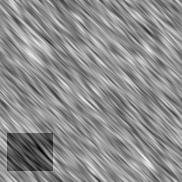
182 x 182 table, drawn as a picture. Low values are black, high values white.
Grain: diagonal, down to the right. Odd patch: lower, in the bottom left. Ninth with the lowest average: bottom left. Mirror symmetry: none.
